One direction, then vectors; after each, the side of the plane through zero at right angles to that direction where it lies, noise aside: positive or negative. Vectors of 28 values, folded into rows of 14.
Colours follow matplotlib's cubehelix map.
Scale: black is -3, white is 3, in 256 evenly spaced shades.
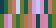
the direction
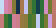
negative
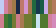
negative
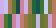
negative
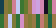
positive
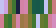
negative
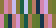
negative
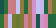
positive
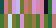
positive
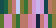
positive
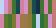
negative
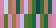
negative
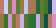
negative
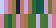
negative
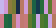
negative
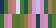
positive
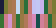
positive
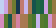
negative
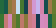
positive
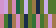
negative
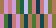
negative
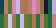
positive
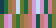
positive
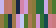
negative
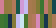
negative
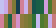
negative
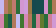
negative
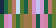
positive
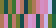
positive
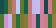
positive
